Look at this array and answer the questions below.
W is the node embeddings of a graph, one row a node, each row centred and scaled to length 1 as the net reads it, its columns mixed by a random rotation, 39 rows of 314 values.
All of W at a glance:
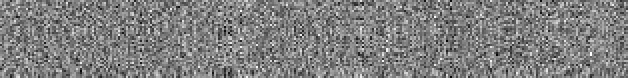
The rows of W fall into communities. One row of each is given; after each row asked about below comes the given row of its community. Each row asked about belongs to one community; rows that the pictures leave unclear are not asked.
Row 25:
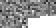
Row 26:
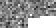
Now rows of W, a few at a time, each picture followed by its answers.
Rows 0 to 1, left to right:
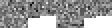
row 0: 25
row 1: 26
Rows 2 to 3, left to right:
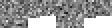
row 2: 26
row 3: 25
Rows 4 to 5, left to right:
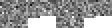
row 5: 26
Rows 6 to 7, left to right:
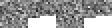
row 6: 25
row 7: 25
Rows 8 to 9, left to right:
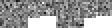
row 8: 26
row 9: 26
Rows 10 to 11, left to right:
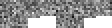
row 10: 25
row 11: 25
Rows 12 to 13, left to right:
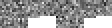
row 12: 26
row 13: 25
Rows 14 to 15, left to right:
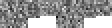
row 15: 25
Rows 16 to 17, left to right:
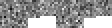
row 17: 25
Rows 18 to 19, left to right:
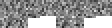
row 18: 26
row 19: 26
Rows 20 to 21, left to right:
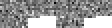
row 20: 25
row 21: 26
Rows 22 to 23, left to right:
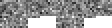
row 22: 25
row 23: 26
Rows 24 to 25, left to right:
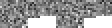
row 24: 25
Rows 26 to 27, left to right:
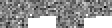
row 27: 26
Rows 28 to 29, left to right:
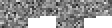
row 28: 26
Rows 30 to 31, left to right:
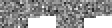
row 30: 26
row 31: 25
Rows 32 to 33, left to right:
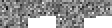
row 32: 26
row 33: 25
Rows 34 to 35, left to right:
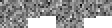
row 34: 25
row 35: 25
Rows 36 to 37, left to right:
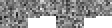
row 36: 25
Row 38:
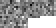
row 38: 25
